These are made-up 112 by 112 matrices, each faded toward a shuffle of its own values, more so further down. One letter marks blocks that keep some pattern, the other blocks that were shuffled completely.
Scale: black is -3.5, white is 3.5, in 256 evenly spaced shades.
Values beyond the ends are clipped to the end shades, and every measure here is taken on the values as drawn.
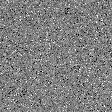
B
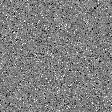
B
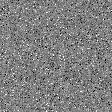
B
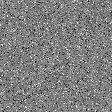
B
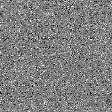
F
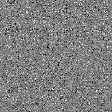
F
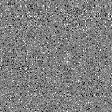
F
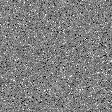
B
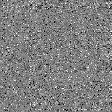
F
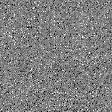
F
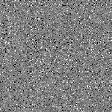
F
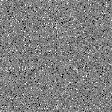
F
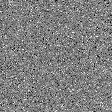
B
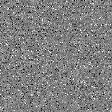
F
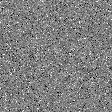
B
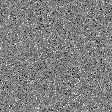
B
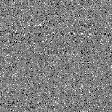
F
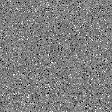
F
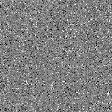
F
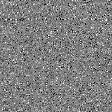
F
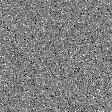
B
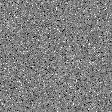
B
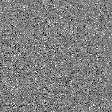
F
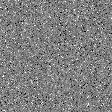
B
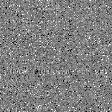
F
